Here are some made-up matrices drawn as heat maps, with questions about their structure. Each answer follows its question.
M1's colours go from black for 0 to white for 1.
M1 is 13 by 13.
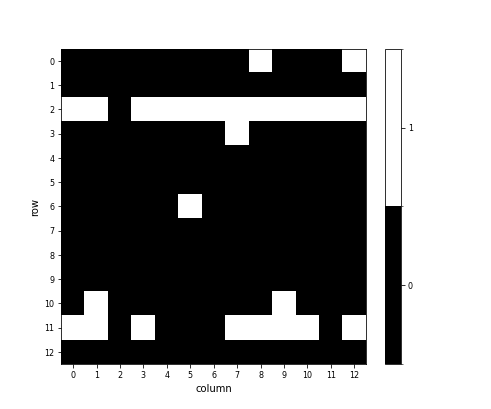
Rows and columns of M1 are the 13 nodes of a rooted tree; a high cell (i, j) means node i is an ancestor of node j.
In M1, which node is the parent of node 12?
0
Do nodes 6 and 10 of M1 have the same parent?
no
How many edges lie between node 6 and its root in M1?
1
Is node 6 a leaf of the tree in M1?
no
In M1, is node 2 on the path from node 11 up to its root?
yes
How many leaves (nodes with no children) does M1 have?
7
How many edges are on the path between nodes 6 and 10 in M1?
3
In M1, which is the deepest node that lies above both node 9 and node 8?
11
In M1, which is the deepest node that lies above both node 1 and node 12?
11
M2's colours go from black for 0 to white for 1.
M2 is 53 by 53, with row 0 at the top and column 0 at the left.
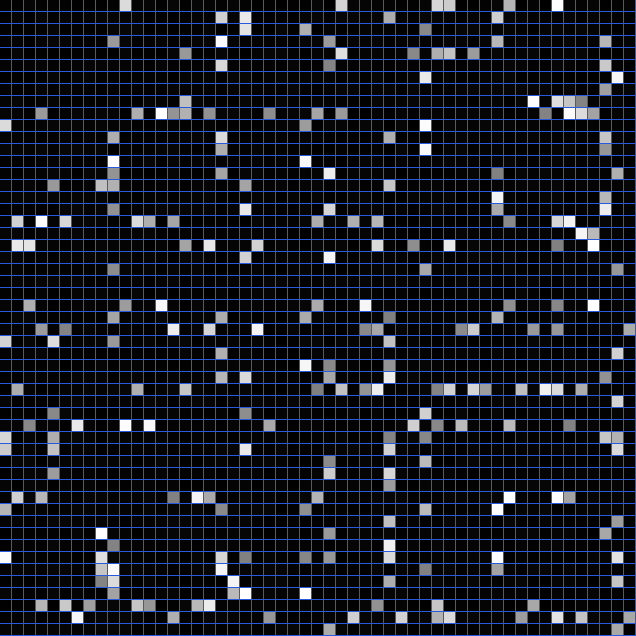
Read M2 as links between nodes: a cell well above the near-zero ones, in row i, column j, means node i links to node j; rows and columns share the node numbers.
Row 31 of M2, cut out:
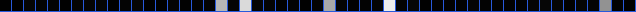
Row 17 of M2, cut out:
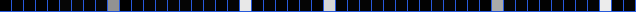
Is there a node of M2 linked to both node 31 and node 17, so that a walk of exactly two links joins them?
yes
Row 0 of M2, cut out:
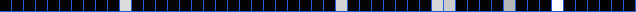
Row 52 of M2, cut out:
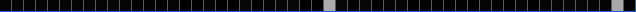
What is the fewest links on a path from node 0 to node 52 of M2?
3
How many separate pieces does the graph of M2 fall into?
3
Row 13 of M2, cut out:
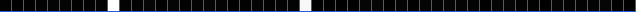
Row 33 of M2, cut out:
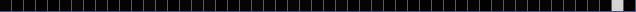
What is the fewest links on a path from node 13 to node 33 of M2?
4
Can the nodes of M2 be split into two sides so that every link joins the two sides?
yes
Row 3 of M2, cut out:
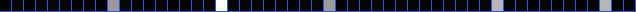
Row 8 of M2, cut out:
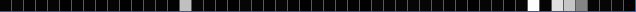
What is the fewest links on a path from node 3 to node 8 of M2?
3
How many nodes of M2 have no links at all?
2
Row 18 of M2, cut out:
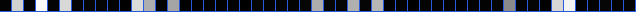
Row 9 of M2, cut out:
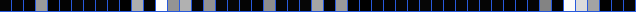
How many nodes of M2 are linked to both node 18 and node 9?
5
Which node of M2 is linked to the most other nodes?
node 32
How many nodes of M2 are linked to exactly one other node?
3
